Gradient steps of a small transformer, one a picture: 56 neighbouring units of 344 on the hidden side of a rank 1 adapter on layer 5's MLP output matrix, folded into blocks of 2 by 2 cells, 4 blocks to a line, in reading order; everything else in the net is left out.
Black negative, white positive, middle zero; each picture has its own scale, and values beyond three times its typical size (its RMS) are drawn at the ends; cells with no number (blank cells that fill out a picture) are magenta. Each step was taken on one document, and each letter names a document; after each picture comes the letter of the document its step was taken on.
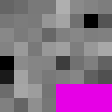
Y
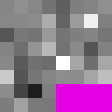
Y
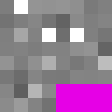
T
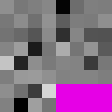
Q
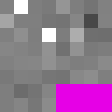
T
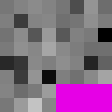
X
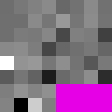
X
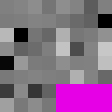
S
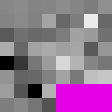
Y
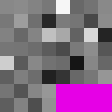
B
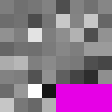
Q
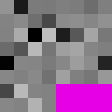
B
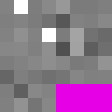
T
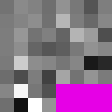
X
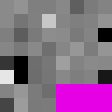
X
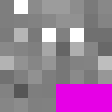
T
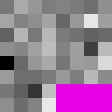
Y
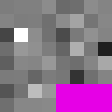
S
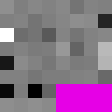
S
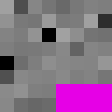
B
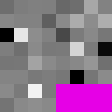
S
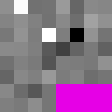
T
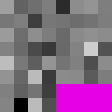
Q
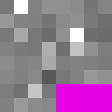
T
